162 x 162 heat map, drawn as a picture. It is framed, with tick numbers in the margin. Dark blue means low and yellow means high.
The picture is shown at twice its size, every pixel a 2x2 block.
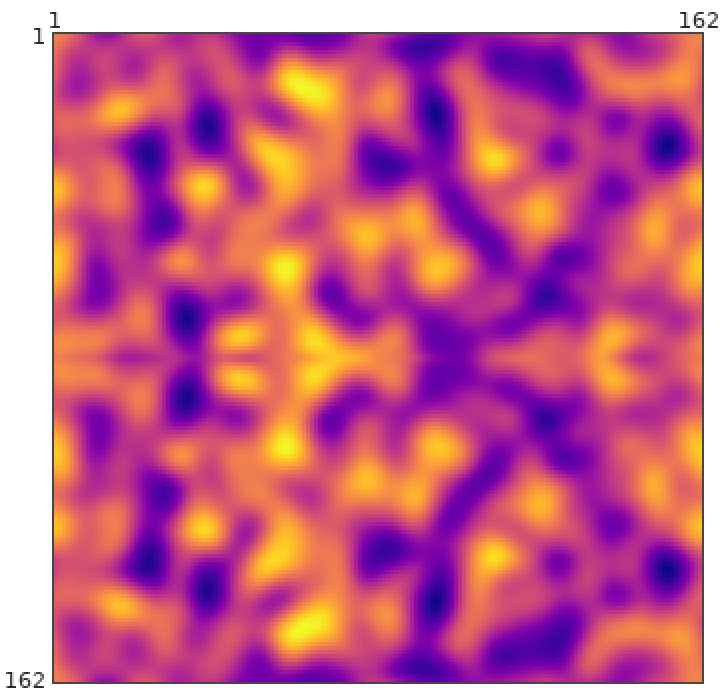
Slope: none. Ninth with the highest average: centre. Seam: none. Lone odd cells: none. Mirror symmetry: top to bottom. Grain: smooth.
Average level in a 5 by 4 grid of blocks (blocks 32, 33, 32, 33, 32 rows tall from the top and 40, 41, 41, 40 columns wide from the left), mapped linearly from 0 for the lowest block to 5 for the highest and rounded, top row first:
2401 | 3533 | 2503 | 3533 | 2401
